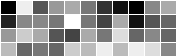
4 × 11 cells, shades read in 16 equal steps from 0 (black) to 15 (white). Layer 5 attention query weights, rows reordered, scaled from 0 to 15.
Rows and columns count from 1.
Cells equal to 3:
1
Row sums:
67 73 90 113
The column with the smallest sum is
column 9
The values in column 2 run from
6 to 14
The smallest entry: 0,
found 2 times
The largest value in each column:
11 14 10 9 15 11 14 13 14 13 10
